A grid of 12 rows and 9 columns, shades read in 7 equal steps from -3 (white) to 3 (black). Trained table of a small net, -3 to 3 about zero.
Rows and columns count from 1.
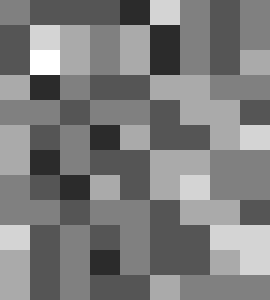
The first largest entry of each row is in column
5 6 6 2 3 4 2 3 3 2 4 2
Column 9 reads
0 0 -1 0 1 -2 0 0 1 -2 -2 0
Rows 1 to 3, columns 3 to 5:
1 1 2 | -1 0 -1 | -1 0 -1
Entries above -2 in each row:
8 8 8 9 9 8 9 8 9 6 8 9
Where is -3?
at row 3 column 2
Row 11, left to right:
-1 1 0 2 0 1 1 -1 -2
